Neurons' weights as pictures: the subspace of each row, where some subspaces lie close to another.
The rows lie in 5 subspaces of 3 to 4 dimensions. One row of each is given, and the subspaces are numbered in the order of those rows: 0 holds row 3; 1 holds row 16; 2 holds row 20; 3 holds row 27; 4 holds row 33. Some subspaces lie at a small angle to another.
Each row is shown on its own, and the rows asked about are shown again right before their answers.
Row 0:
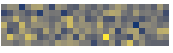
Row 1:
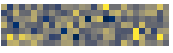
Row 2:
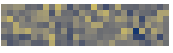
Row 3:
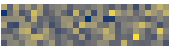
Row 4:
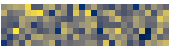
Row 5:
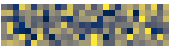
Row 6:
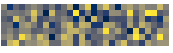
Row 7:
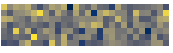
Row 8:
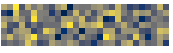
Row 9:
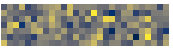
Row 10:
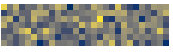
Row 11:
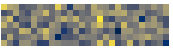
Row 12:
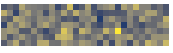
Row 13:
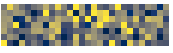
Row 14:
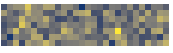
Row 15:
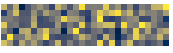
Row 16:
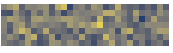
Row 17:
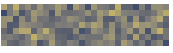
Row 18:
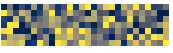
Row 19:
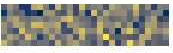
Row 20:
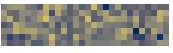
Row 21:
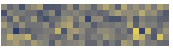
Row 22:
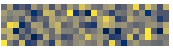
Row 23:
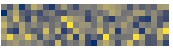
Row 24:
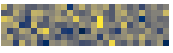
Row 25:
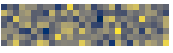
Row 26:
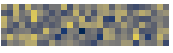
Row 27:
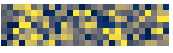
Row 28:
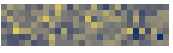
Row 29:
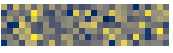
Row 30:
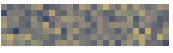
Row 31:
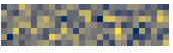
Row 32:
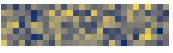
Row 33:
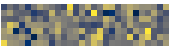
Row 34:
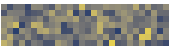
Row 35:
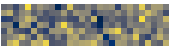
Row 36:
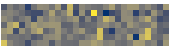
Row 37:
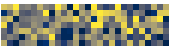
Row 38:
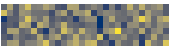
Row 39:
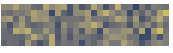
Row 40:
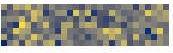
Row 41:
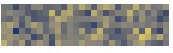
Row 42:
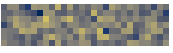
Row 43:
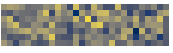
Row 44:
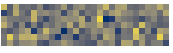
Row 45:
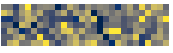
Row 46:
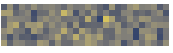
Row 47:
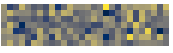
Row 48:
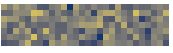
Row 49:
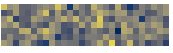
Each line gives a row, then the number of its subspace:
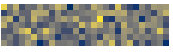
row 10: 3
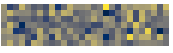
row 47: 1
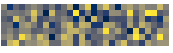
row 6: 0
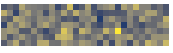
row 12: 0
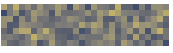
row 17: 0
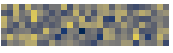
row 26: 1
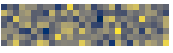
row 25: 3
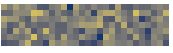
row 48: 4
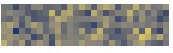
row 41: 2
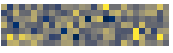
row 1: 2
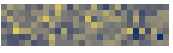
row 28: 1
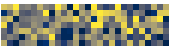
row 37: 0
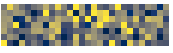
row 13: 0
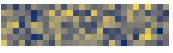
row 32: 2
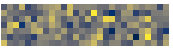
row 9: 4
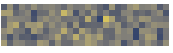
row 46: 2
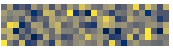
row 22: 3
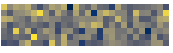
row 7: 4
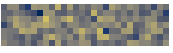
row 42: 4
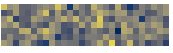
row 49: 3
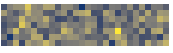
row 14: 2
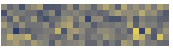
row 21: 1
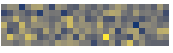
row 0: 1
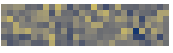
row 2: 2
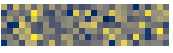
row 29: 3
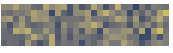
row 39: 2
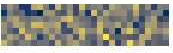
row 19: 1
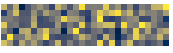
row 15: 0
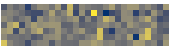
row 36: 4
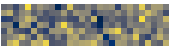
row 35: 4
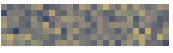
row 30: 1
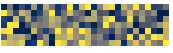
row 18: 0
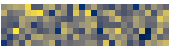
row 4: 1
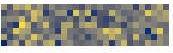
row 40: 0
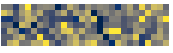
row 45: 4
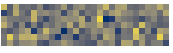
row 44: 2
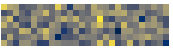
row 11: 3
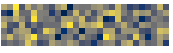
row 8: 1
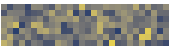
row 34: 1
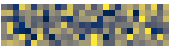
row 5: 4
